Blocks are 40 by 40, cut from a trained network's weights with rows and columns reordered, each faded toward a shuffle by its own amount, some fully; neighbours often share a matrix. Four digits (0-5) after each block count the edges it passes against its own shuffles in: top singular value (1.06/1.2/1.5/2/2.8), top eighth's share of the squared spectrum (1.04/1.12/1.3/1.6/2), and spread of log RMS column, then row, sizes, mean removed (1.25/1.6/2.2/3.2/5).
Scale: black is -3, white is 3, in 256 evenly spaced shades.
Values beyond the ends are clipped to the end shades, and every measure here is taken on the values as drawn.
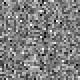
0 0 0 0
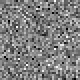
1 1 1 0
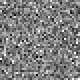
2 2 0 0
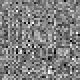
4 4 2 2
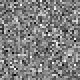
2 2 0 0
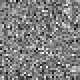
3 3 0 1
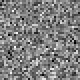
1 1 0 0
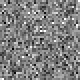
0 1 0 0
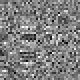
3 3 1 2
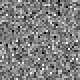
0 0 0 0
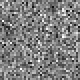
2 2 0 0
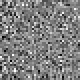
3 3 2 1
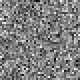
0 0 0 0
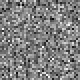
1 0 0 0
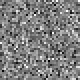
0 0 0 0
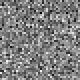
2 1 0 0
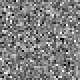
1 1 0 0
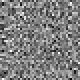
4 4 2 1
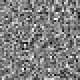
2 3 0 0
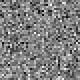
1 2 0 0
